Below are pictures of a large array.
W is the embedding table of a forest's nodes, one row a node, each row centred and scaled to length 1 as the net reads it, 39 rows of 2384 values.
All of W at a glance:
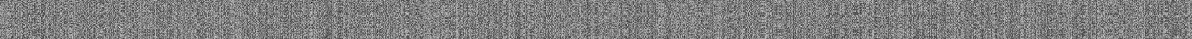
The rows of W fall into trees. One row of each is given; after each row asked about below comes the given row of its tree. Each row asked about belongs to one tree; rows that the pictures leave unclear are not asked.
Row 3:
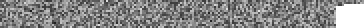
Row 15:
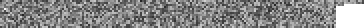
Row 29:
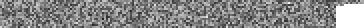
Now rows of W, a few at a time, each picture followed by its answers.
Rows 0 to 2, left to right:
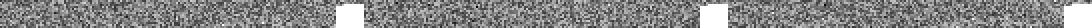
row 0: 15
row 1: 3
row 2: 15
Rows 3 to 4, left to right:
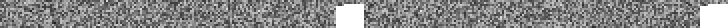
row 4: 3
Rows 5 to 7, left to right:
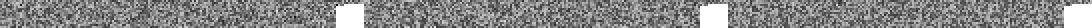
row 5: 29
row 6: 29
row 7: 3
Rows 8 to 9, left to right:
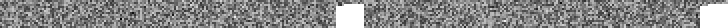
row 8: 3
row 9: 29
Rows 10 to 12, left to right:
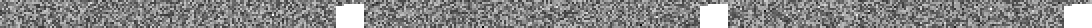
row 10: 3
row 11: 3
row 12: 29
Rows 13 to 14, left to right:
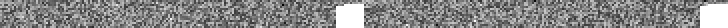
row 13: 29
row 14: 29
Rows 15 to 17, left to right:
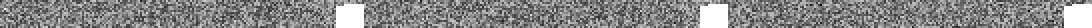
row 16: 15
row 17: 3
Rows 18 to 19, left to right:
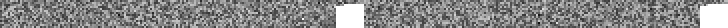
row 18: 3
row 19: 29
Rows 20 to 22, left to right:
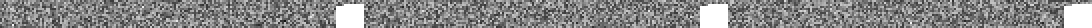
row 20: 3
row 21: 3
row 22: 29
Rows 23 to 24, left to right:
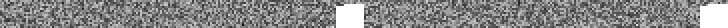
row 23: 3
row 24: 15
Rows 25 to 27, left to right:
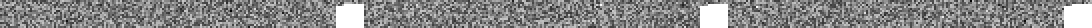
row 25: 15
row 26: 3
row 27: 3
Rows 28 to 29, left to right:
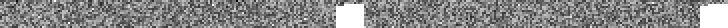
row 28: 15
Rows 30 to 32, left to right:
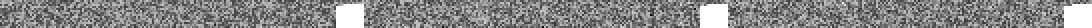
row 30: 29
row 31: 29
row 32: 29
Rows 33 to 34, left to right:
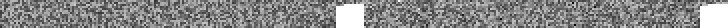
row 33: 3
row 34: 29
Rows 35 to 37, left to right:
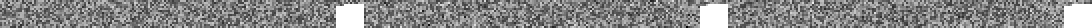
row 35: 29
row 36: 15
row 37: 15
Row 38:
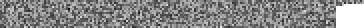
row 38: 3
